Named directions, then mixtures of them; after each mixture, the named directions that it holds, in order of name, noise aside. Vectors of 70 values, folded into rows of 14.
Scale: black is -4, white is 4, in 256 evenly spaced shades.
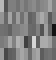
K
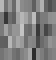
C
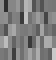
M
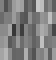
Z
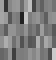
M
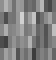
C, K, M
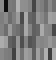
M, Z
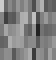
C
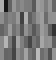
K, M, Z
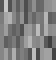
C, M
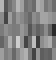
C, K, Z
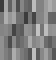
C, M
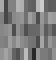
C, Z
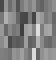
C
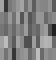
K, M, Z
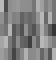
K, M, Z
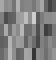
C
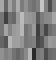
C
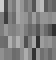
C, K, Z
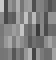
C, M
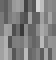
Z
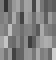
M, Z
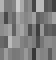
C, Z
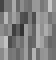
C, Z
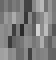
C, M, Z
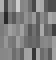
C, M, Z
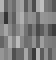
C, K, Z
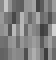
Z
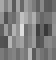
C, Z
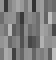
M, Z
